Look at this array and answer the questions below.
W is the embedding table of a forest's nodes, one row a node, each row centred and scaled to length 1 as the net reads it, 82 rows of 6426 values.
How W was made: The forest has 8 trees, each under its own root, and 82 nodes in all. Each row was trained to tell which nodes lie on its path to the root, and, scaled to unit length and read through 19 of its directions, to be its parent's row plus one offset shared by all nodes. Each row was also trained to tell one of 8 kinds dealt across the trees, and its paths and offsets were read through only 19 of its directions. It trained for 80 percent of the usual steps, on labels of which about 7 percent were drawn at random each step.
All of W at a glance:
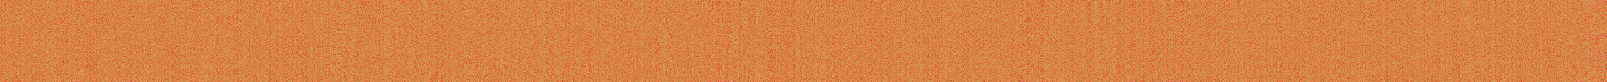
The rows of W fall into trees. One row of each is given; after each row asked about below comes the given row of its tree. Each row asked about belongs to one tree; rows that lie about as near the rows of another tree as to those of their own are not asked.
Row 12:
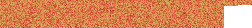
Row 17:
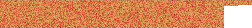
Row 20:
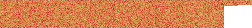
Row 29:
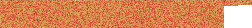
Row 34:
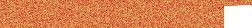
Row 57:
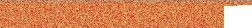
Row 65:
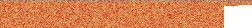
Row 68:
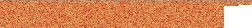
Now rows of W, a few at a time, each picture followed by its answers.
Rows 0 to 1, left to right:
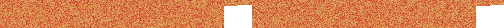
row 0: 29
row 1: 68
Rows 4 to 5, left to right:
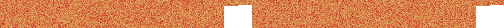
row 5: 20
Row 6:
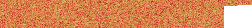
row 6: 20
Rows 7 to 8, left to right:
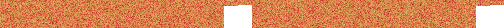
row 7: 12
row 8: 65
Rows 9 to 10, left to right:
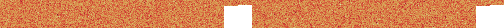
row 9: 20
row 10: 68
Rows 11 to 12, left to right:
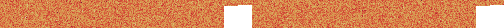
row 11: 68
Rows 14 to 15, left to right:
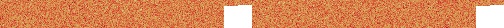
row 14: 65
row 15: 65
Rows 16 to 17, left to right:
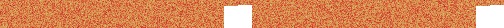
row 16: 34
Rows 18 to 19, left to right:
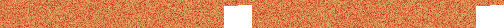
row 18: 20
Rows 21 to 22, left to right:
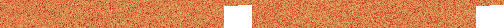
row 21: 68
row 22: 20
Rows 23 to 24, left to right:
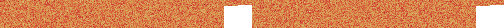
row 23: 34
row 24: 29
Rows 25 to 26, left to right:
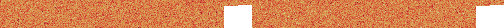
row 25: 65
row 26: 20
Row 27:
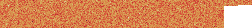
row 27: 65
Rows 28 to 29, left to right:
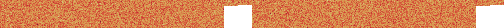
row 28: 20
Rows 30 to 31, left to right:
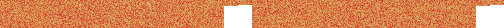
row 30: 17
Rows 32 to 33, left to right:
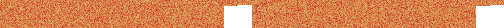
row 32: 20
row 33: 65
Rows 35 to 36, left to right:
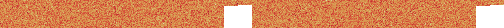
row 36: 68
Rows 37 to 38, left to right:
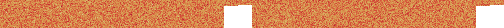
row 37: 12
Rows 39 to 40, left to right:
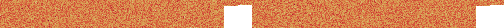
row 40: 20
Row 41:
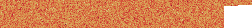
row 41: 68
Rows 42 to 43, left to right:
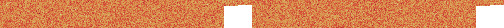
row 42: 12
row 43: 68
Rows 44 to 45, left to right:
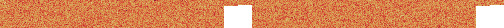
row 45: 12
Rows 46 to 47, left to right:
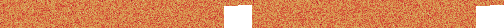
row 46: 65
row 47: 12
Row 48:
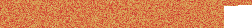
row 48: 17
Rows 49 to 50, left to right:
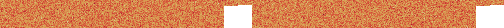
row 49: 68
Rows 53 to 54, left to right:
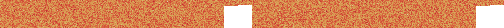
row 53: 68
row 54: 12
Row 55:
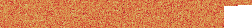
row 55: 68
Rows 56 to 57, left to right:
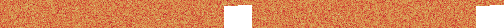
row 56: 65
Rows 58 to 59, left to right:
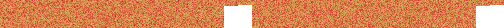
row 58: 68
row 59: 34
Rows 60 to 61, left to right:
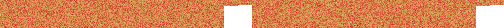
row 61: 20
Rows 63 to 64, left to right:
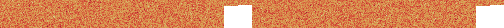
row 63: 17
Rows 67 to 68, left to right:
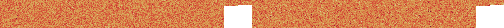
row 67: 65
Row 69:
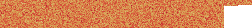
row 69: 17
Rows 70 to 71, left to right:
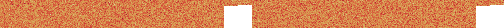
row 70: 68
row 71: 20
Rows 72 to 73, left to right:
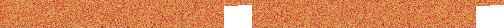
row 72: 65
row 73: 20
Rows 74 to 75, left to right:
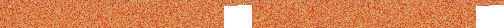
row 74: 20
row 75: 65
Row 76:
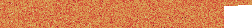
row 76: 65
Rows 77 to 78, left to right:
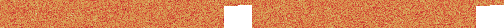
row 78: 65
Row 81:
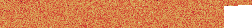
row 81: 68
